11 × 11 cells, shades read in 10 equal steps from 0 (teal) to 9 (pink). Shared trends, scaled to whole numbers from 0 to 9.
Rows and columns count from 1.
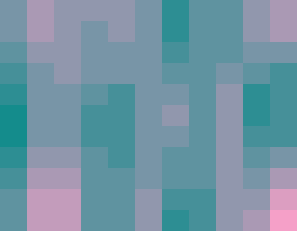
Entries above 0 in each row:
11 11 11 11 11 10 10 11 11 11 11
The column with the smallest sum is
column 1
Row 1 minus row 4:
2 2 0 1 1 0 -2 0 -1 2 4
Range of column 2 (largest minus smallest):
3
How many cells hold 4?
30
